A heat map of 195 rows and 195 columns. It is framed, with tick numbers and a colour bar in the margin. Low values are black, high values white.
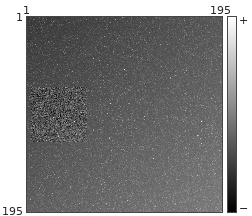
There is an overall slope up to the bottom right. Values change most from cell to cell in the middle left. An odd patch, rougher than its surroundings, sits in the middle left. The ninth with the lowest average is the top left.
